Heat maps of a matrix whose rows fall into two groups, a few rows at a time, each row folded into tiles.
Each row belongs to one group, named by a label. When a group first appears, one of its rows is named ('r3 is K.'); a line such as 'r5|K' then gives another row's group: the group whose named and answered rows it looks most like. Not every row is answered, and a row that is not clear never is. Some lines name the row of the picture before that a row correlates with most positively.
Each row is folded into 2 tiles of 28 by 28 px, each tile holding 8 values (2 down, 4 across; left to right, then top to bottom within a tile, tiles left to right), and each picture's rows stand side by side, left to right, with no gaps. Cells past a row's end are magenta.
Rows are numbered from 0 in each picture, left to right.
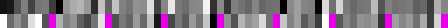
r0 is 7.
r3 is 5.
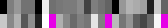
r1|7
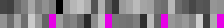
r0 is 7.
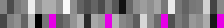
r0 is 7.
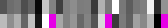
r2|5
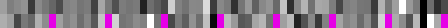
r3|5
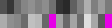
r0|7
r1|7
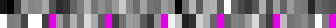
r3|7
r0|7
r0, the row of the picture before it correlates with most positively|0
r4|5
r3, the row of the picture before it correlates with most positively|0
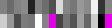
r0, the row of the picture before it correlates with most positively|5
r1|5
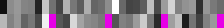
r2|5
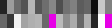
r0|7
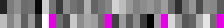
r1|7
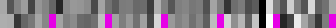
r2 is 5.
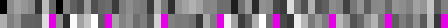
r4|7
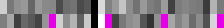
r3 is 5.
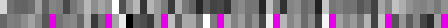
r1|7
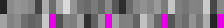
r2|7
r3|5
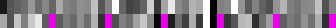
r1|5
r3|5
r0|7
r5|5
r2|5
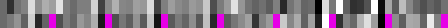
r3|5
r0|7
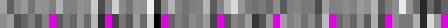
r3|5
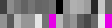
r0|7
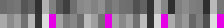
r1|7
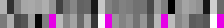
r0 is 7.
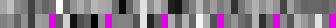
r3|7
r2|7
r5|7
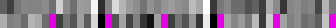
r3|5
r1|5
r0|7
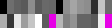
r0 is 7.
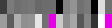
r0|7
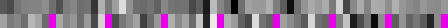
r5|7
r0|7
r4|7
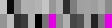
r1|7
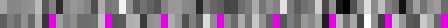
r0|5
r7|7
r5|5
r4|7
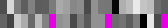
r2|5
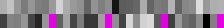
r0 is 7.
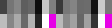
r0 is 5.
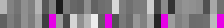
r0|5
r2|5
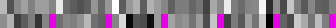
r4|5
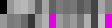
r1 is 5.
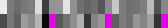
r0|5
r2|5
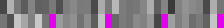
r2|5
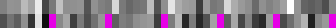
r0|5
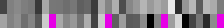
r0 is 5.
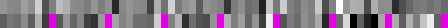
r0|5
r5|5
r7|7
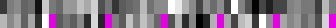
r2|7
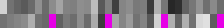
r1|5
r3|7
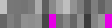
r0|5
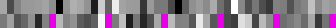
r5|7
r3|7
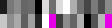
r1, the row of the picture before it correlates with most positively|2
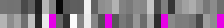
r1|7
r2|5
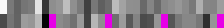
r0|5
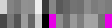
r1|7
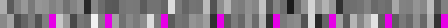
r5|7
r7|5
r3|5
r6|7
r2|7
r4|5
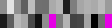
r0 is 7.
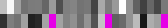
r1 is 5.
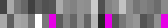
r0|7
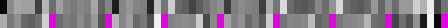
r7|5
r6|5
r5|5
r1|5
